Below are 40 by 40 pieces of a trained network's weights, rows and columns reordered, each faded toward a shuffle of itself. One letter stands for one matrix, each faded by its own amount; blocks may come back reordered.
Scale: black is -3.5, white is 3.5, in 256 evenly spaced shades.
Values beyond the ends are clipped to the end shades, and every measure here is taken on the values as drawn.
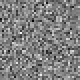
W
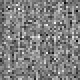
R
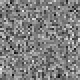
W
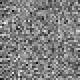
W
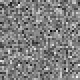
W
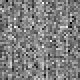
R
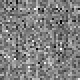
R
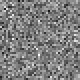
W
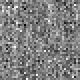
R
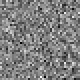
W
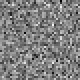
W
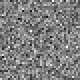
W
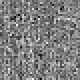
R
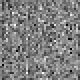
R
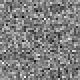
W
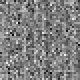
R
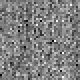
R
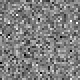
W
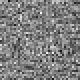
W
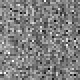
R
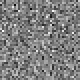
W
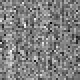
R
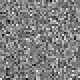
W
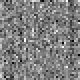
R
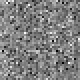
R
